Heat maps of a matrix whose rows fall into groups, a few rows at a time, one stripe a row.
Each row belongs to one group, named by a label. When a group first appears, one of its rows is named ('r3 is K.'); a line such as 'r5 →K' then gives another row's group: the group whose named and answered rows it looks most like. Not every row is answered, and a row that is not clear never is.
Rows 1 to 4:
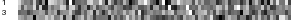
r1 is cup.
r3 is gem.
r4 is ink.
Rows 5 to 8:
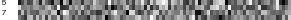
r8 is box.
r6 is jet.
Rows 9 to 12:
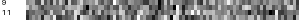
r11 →gem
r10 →ink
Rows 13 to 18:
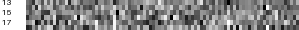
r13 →box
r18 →gem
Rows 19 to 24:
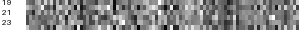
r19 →box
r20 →cup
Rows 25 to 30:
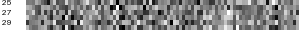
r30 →jet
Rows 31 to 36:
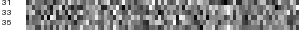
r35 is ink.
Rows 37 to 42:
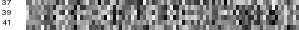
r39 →jet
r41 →jet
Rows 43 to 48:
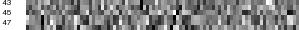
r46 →ink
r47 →ink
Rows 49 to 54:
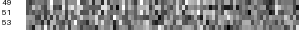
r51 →gem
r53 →ink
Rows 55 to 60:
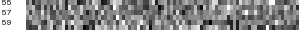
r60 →gem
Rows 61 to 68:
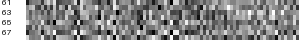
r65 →cup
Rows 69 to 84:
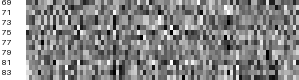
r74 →cup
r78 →box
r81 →cup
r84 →jet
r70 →jet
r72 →box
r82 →jet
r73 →box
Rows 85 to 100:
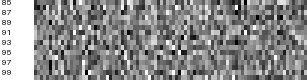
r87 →box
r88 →gem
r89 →ink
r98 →ink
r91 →jet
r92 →ink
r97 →ink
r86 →gem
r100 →gem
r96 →gem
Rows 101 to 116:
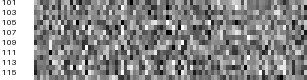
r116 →jet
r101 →jet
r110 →cup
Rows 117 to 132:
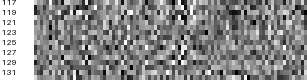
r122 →ink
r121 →ink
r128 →cup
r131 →box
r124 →ink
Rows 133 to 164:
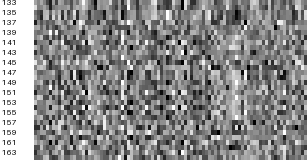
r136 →box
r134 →ink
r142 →jet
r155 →jet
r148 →jet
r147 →jet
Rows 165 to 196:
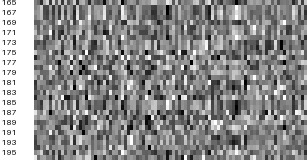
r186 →box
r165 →box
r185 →box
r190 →jet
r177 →jet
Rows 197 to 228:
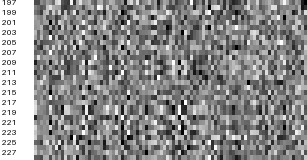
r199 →box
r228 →box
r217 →ink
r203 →ink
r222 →cup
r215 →ink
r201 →ink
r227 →cup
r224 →jet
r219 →cup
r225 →box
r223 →ink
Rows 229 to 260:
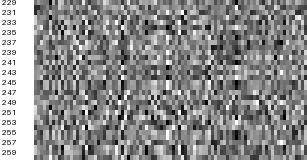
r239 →box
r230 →gem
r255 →box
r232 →ink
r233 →cup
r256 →box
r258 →cup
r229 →ink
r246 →box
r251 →cup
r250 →ink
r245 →box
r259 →cup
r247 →ink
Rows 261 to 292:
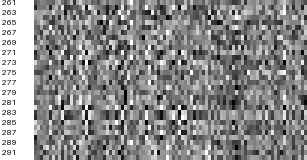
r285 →cup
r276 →ink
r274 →gem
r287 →cup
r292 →box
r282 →cup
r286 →gem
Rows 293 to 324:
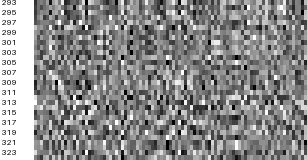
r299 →jet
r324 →box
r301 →jet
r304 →box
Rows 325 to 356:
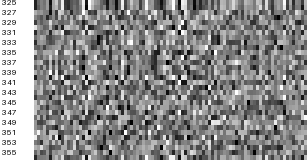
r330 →cup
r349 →jet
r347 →cup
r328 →gem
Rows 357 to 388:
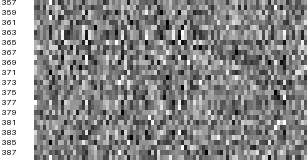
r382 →gem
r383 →cup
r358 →gem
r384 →jet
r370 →jet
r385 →ink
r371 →ink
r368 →cup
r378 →cup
